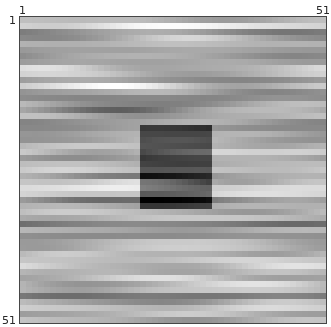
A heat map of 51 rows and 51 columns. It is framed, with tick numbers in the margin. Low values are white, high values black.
Roughest part: centre. Grain: streaks across. Odd patch: higher, in the centre. Ninth with the highest average: centre. Slope: none. Histogram: skewed, a long tail of high values.
